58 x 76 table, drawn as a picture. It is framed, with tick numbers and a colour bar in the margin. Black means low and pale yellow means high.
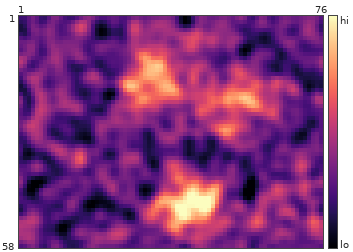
Lone odd cells: none. Ninth with the lowest average: bottom left. Slope: none. Bumps: three.
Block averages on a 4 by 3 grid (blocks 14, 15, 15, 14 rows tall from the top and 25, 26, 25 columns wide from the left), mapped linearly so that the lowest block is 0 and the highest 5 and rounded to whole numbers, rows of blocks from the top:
130 | 153 | 011 | 052
